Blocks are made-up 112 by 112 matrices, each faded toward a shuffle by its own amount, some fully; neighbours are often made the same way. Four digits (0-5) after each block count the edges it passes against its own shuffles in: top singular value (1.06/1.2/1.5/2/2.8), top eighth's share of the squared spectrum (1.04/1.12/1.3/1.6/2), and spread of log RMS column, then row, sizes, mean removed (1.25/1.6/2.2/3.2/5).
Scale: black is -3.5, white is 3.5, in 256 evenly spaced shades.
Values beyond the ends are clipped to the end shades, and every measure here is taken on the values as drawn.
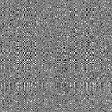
5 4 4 3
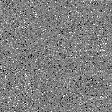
3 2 1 0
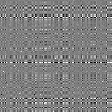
5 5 4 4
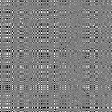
5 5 4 4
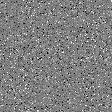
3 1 0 0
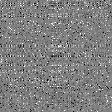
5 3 2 2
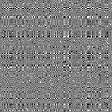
5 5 4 4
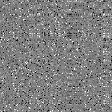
4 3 1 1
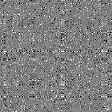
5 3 2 2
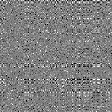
5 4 3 3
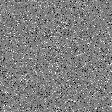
3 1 0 0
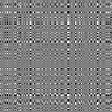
5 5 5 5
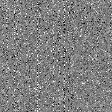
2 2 3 0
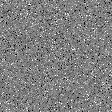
0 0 0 0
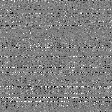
4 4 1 4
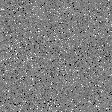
0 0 0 0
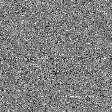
1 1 0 3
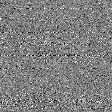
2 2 0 3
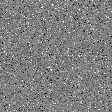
0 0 0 0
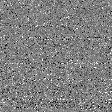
1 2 0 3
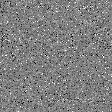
1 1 0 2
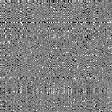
5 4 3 3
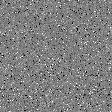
0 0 0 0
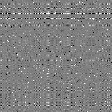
5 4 2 3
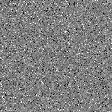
3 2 1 0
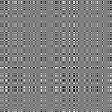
5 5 5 5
